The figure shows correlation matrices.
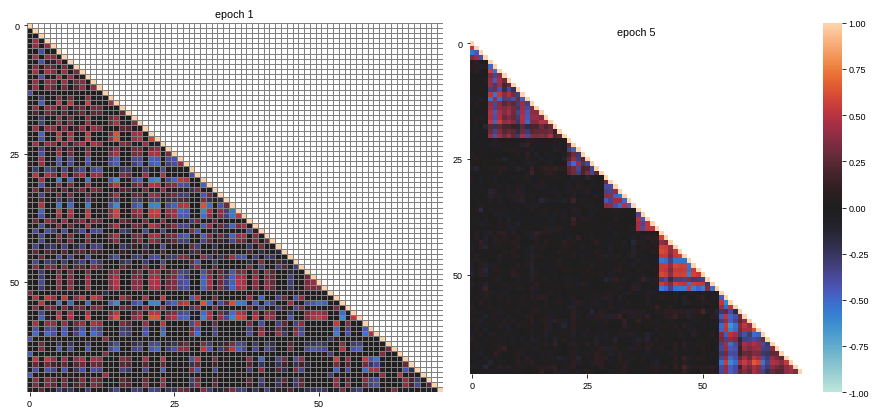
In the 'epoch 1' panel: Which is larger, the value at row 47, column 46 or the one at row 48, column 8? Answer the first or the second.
the second
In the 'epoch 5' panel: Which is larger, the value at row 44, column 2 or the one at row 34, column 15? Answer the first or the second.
the first
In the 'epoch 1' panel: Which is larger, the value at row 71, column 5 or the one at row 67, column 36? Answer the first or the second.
the second
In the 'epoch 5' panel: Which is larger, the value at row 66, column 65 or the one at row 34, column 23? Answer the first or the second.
the first
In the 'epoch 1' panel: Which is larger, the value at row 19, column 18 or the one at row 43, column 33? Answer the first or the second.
the first
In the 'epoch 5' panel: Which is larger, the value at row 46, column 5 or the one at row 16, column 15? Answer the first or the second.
the second
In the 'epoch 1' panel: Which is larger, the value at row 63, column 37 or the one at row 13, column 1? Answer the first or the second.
the second
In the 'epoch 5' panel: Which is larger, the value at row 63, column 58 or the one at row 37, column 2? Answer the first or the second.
the second
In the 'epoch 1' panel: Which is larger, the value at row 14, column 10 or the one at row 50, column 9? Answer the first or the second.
the first
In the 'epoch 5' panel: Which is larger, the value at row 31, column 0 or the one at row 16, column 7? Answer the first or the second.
the second
